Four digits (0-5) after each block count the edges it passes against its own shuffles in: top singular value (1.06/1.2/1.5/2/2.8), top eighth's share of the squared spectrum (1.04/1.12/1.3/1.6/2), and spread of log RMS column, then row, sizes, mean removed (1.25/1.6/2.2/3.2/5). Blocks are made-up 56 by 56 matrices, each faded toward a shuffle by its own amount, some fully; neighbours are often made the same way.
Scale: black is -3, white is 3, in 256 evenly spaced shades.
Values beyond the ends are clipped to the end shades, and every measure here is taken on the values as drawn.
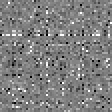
4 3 2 2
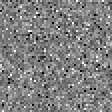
0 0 0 0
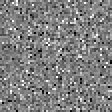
0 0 1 0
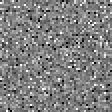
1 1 0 0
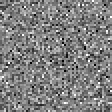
0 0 0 0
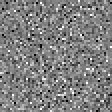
2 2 0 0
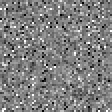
1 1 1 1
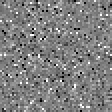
0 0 0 0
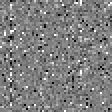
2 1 1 0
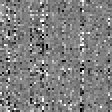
2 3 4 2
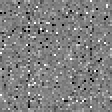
2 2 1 0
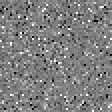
0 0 0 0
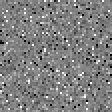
0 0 0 0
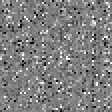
1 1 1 0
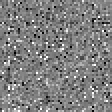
1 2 2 0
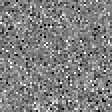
0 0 0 0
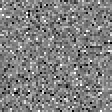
0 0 0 0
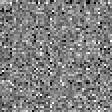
4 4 2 2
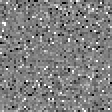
0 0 0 1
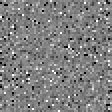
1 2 0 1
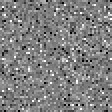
2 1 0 1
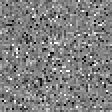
1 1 0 0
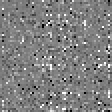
2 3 2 1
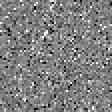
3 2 1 0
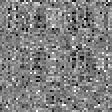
4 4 2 2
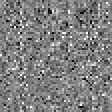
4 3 1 2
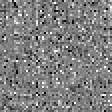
3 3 2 2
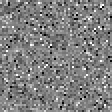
1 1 0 0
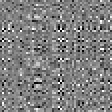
4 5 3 3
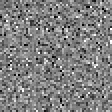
2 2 0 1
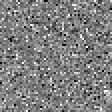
1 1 0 0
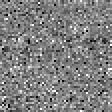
2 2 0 1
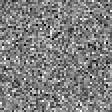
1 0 0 0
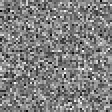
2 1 0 1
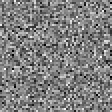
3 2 0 0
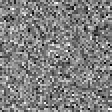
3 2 0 1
